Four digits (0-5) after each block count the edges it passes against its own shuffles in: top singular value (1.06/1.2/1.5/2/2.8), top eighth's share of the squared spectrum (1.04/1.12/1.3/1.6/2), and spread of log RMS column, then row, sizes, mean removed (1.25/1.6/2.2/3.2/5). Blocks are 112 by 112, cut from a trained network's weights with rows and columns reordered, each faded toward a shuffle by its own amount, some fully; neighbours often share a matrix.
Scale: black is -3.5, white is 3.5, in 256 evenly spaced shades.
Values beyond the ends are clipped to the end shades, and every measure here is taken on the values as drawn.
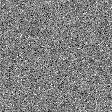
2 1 0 0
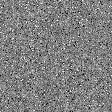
0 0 0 0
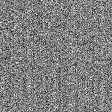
3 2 0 1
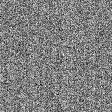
2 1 0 0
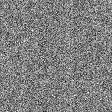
2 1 0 0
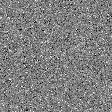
0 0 0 0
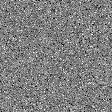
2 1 0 0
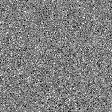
3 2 0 0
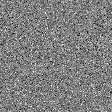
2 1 0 0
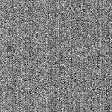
3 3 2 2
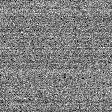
3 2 0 0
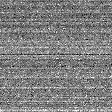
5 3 1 3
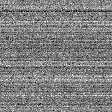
5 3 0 3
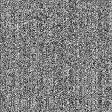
4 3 0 1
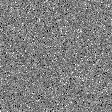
0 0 0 0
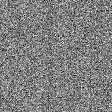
2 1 0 0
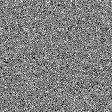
3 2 0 1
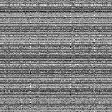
5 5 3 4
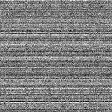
5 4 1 4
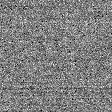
2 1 0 0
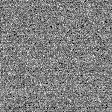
2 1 0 0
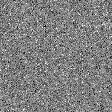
3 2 0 1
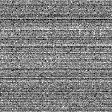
5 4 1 3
